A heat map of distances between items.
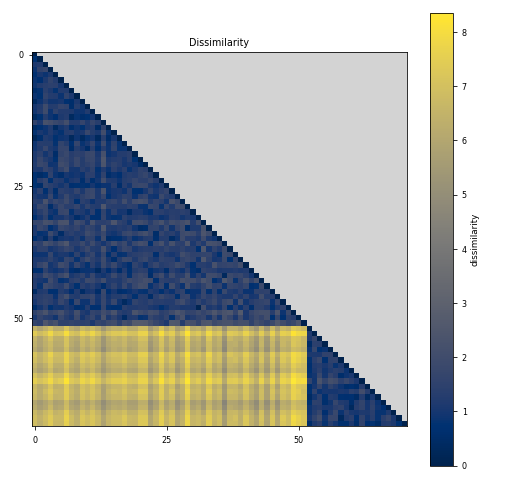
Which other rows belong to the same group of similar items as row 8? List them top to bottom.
0, 1, 2, 3, 4, 5, 6, 7, 9, 10, 11, 12, 13, 14, 15, 16, 17, 18, 19, 20, 21, 22, 23, 24, 25, 26, 27, 28, 29, 30, 31, 32, 33, 34, 35, 36, 37, 38, 39, 40, 41, 42, 43, 44, 45, 46, 47, 48, 49, 50, 51
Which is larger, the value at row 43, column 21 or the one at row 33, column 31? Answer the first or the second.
the first
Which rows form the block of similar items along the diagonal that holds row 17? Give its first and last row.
0 to 51
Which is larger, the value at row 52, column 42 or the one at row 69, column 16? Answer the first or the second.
the second
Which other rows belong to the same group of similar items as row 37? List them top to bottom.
0, 1, 2, 3, 4, 5, 6, 7, 8, 9, 10, 11, 12, 13, 14, 15, 16, 17, 18, 19, 20, 21, 22, 23, 24, 25, 26, 27, 28, 29, 30, 31, 32, 33, 34, 35, 36, 38, 39, 40, 41, 42, 43, 44, 45, 46, 47, 48, 49, 50, 51
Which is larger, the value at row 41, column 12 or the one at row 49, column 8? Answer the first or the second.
the second
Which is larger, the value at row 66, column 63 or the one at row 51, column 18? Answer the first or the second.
the second
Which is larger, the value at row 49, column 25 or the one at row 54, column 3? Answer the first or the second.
the second
